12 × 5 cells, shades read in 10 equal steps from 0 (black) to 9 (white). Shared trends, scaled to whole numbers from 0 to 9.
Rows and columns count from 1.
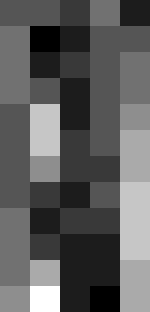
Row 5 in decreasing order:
7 5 3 3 1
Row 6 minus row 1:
0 4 0 -1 5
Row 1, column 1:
3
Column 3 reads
2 1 2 1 1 2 2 1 2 1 1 1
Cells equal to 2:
9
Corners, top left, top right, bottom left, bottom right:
3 1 5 6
